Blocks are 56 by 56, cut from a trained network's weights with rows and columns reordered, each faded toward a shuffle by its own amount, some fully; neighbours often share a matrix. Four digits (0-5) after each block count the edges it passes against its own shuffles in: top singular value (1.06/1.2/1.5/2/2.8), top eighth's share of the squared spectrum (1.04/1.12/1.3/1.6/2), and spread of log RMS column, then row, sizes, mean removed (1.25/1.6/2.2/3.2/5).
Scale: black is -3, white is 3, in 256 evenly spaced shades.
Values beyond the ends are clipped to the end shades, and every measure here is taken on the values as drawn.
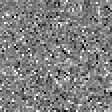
0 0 0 0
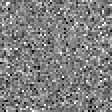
1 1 0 0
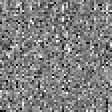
3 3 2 1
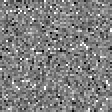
0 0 0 0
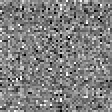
2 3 2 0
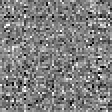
3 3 2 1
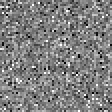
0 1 0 0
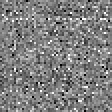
2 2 1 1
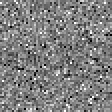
2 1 0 0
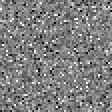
0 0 0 0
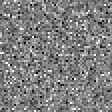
1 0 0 0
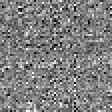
3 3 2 1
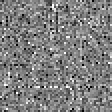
2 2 0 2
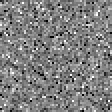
0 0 0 0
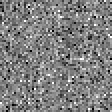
0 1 0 0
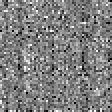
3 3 1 2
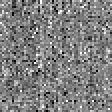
2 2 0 1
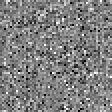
1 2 0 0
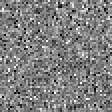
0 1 0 0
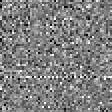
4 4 2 2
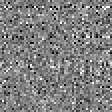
3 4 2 2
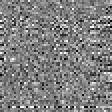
4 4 2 3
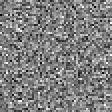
3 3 1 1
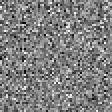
3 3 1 0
